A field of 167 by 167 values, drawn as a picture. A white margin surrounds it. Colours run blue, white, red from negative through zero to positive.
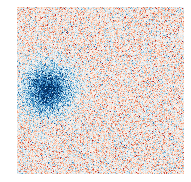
Average level on the scale: 50%. Dips: one, in the middle left. Odd rows or columns: none. Ninth with the lowest average: middle left.
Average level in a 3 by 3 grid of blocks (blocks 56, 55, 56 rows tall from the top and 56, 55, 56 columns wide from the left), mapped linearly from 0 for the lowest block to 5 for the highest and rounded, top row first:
555
055
555
